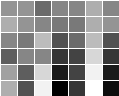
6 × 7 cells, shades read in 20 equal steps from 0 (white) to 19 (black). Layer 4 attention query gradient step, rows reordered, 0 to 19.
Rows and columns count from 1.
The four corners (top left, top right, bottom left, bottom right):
8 9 6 18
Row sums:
60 57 66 77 71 72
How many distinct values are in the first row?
4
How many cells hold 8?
4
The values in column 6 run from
0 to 6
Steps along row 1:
same up down same down up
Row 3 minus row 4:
-3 1 -4 -2 -3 2 -2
